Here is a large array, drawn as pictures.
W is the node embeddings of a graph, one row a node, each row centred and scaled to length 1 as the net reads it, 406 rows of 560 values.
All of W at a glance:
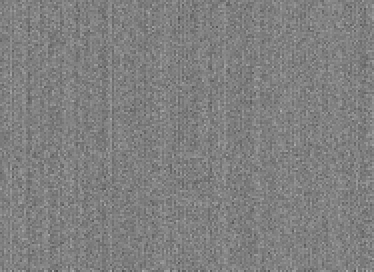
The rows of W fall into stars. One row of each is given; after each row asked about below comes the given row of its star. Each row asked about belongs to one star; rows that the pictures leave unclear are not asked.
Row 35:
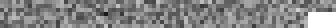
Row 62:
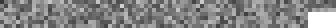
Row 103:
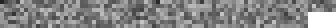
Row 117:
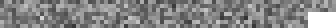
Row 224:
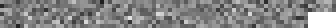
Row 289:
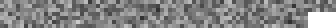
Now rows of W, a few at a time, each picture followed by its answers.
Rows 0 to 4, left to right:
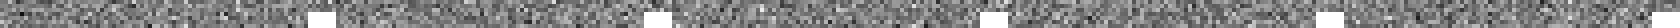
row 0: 103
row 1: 289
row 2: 117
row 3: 224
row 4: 35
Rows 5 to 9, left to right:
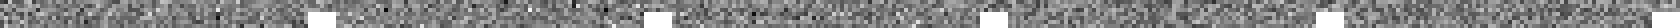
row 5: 103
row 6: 117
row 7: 224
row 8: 62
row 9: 62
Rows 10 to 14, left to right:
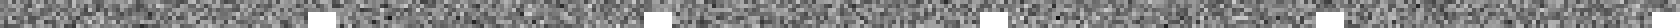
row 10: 224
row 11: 62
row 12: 103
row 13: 289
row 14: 35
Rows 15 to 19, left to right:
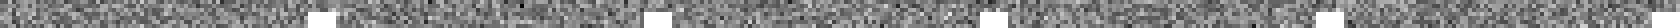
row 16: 224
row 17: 289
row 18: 289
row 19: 35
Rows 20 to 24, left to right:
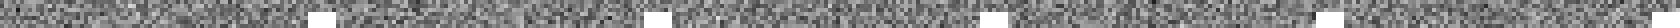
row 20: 117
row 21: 103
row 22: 35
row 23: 62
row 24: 289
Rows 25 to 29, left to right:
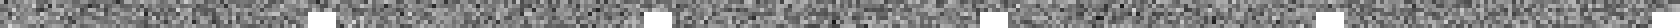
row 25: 289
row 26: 62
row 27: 224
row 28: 35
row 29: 62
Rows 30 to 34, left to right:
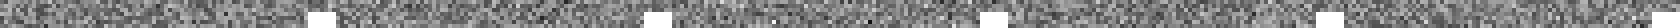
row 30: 289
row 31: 35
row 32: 62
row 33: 62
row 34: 103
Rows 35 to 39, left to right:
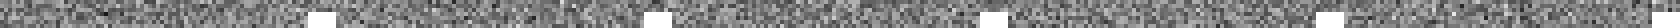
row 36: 289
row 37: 289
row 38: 289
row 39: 224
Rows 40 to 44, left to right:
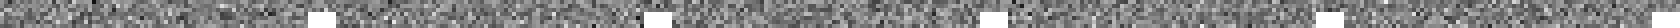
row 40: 224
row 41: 224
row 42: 289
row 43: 103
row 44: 35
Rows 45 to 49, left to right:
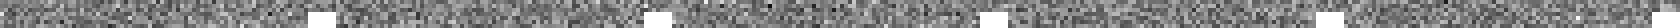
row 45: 224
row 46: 224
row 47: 62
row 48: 103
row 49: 62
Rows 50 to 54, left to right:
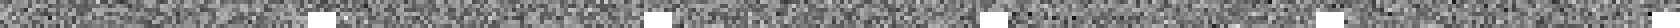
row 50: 289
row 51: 224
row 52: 62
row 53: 103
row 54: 62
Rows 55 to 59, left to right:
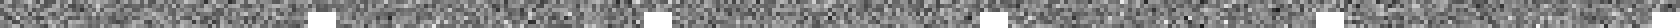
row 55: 103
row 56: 62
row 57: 35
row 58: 117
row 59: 103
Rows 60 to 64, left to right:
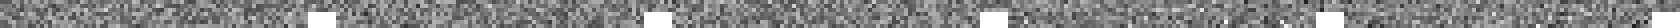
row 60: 35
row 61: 117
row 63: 117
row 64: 103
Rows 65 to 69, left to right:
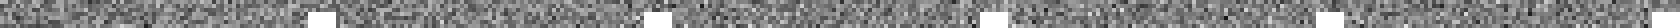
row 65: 35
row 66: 103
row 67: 62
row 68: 103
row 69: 62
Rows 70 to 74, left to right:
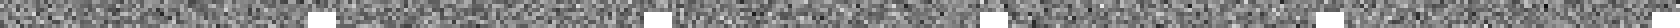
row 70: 289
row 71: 117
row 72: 224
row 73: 103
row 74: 35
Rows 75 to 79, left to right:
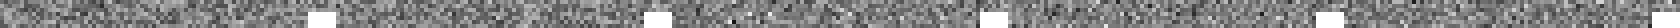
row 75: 289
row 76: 62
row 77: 224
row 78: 62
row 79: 224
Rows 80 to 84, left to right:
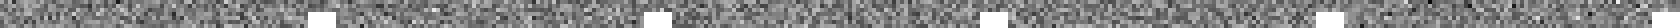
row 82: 35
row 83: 289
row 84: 62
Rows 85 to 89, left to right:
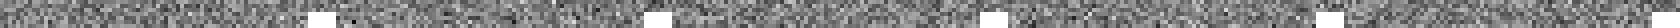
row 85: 35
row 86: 289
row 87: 224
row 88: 103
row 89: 289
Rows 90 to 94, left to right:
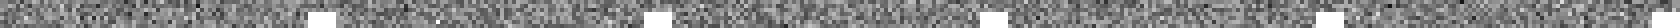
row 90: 35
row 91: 62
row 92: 103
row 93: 35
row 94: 289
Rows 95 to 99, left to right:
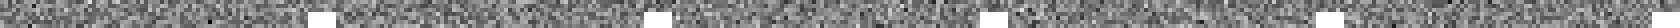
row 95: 117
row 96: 289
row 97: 103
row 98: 289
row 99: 35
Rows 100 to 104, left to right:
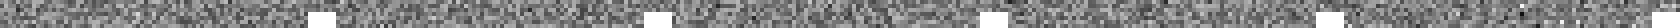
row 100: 35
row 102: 289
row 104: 117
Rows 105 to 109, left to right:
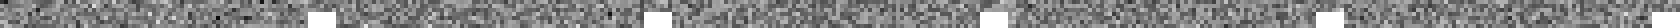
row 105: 103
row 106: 224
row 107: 62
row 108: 62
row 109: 35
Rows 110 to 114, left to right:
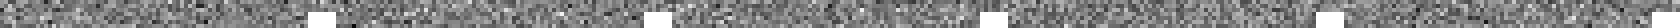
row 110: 35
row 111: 224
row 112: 289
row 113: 62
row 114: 289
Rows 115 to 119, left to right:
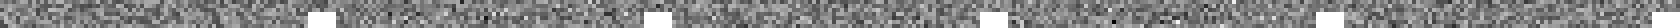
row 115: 289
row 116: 224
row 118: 35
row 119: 224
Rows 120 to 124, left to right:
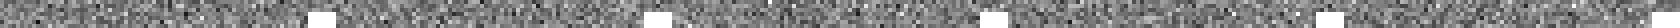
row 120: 62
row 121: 35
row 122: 62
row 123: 224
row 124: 103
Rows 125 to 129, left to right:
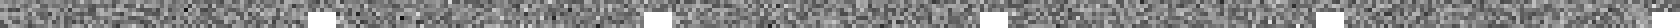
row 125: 289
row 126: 103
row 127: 103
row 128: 117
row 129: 224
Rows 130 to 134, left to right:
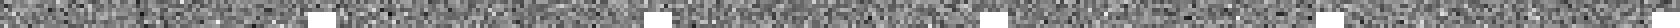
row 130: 117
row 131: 224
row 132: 35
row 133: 224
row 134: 289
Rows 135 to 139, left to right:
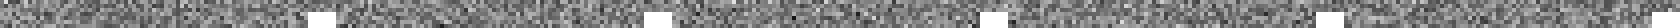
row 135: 62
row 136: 62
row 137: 62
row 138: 35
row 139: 289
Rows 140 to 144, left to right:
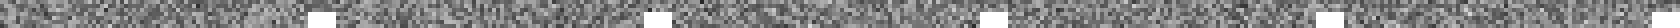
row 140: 289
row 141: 117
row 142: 289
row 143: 117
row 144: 289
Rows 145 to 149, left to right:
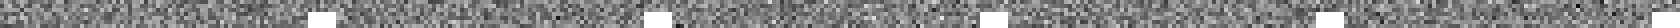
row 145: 35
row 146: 224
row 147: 62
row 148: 103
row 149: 224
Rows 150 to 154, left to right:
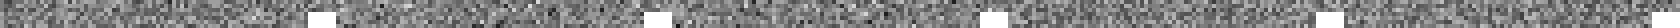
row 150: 224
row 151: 62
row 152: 62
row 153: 62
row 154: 289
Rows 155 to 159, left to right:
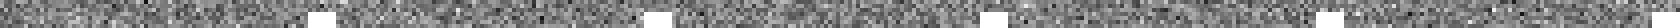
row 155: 35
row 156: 35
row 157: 224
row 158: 289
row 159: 117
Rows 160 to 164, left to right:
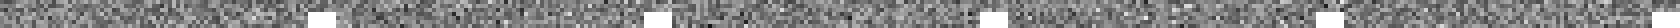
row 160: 289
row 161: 62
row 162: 289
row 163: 117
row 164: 62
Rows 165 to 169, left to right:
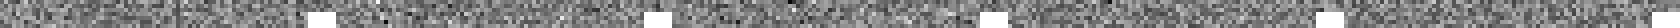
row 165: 289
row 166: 35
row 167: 289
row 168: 224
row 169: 224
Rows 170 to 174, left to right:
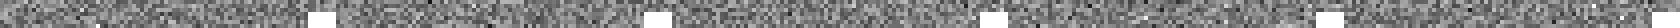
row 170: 62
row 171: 289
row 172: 62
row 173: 117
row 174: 117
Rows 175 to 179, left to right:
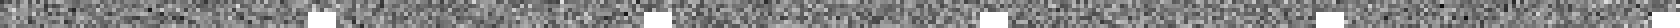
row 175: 289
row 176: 289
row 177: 35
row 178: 224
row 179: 62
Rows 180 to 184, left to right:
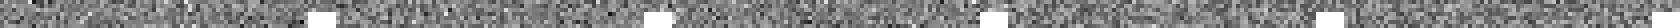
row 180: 103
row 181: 224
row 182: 62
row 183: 289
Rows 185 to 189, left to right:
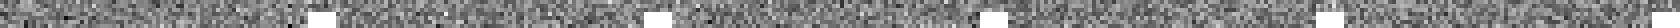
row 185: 103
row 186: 224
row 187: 62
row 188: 224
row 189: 117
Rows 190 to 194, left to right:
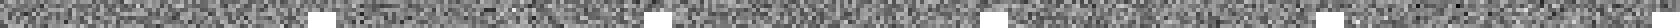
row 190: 289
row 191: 289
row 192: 62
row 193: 103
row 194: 35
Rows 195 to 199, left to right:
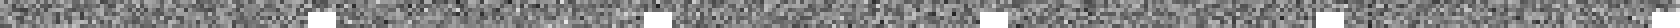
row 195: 289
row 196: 35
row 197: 103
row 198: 224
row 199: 289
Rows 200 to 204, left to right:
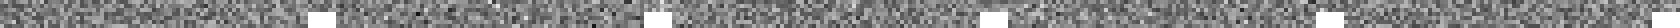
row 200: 35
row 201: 224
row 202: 62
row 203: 289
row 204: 117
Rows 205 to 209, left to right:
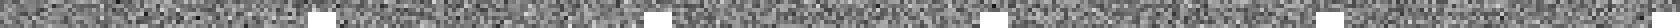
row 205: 289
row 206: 62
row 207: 35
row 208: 35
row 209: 224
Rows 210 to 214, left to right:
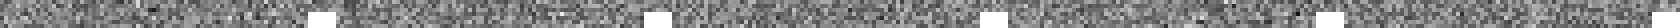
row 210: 289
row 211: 224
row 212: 35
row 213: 289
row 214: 62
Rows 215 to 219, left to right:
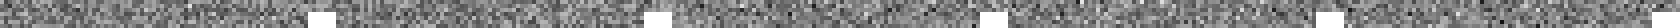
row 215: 224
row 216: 62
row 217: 62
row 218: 224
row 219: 117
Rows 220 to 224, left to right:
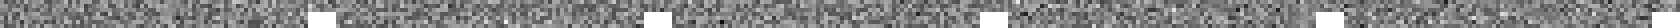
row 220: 224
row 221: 35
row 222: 35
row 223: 117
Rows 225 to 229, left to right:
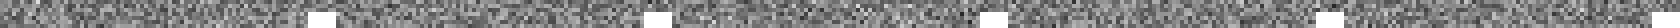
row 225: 35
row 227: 289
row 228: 103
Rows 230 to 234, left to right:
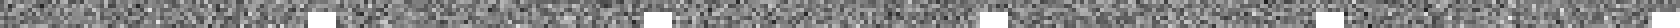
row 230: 117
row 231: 289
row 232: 103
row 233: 103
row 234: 103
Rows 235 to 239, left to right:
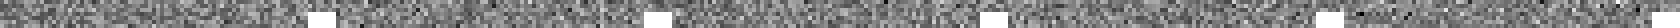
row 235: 117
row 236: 103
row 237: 224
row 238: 289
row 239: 117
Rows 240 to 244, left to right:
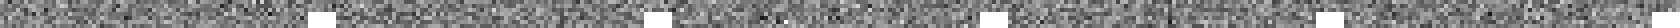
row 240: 224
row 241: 117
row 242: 35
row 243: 117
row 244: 289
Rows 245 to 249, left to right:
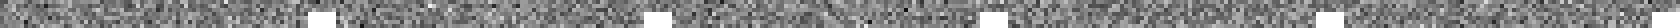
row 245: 289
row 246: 103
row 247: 103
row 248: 35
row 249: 289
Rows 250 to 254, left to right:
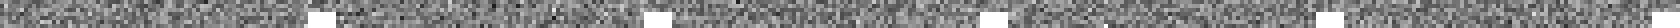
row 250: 103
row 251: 103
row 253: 62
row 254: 62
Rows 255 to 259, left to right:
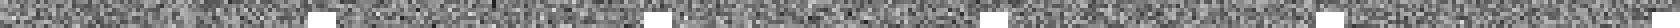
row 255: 289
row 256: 103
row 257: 289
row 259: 224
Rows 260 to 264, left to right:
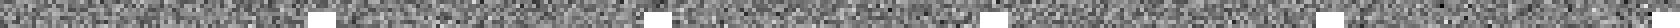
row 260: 289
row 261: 35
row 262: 35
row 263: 224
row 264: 62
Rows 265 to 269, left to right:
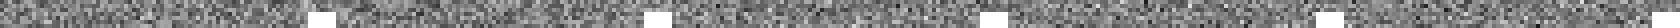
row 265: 103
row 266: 62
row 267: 289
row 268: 117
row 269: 117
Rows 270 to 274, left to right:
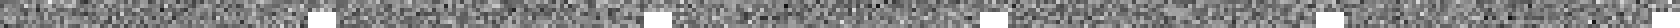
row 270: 62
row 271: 224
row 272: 35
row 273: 224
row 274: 224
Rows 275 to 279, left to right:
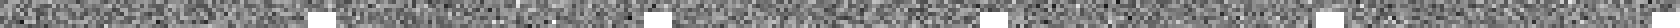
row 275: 35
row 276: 117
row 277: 35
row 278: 62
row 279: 289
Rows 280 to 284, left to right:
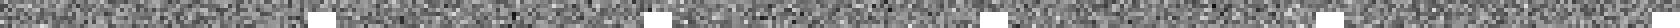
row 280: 117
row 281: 117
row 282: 35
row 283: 35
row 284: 35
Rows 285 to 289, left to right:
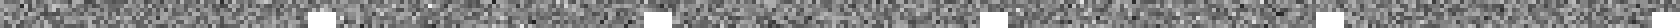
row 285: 62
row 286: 103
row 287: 103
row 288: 224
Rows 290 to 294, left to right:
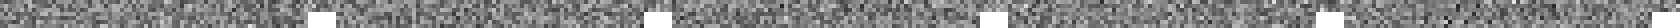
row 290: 103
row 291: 62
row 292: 117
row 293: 289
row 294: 35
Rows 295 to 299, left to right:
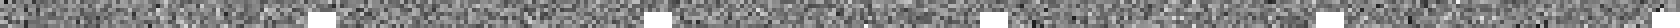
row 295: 103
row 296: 224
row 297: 103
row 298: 103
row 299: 117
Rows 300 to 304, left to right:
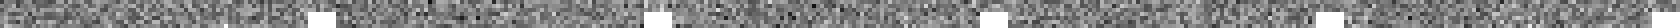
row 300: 103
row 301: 224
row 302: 62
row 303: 103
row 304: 103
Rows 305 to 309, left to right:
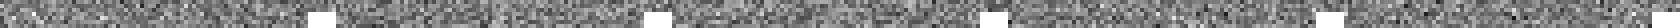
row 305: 289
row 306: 103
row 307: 103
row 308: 103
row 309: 224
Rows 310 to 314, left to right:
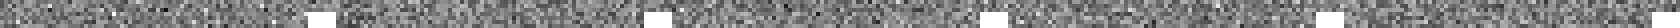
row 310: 117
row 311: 224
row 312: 35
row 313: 35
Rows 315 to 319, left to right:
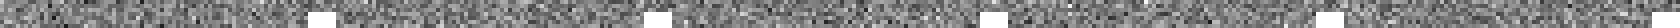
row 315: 62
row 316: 103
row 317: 35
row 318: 35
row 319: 289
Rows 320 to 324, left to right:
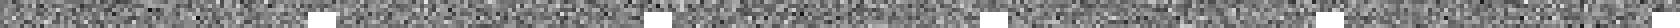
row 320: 289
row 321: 224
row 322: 35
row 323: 289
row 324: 117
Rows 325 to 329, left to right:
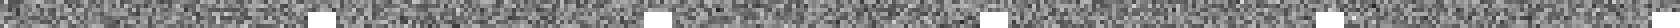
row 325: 117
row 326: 289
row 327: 35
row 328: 224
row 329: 224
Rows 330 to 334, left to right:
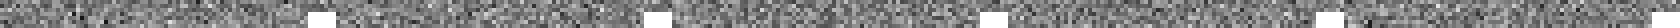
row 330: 35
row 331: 103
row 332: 289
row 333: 289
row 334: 103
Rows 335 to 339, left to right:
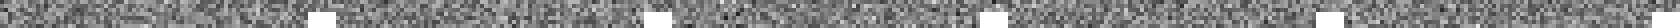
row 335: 289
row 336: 103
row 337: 62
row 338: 117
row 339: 35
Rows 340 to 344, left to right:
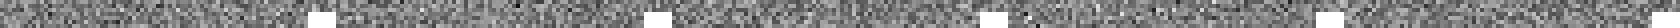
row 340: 289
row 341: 103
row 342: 35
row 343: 117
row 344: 289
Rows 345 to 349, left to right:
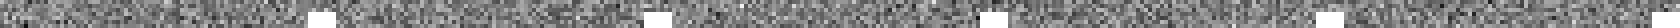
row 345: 289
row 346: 117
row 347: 62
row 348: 62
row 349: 35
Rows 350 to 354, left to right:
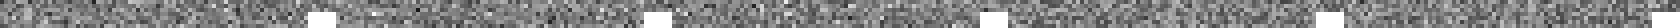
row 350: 289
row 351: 103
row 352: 117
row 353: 103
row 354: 103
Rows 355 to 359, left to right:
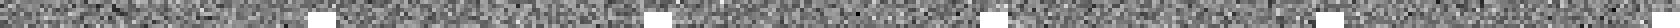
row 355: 35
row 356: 103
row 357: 62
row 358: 103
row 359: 117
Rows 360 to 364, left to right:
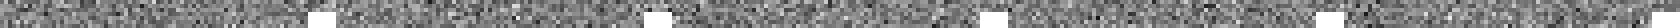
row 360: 62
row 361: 117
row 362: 103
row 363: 35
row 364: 103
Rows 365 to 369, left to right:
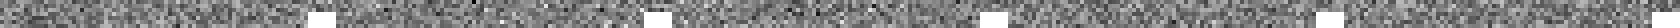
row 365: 103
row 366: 117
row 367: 35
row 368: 62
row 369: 35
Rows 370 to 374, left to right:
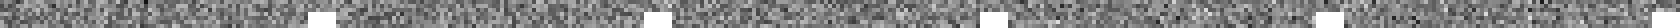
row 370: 117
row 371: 62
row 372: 224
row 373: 289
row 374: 289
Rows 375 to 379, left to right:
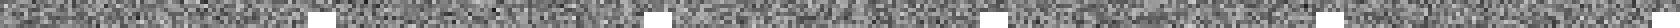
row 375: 103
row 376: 289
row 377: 289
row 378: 289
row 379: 117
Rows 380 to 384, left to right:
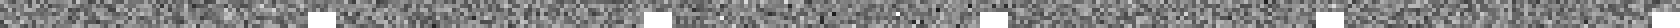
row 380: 289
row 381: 103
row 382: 224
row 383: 224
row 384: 62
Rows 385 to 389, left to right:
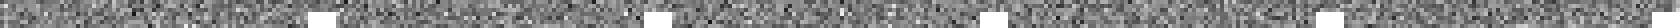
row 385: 103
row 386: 224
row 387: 224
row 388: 289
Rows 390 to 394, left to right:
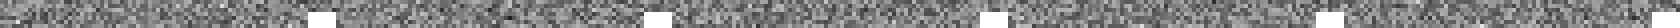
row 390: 117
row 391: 289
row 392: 35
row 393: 289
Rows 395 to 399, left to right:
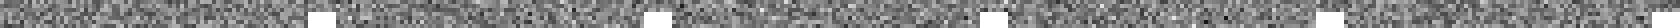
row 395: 224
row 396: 289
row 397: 117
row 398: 103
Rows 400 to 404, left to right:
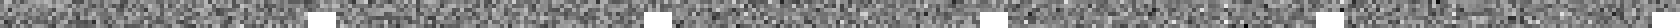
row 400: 117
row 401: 103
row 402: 62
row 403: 117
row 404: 224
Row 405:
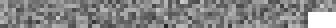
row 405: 62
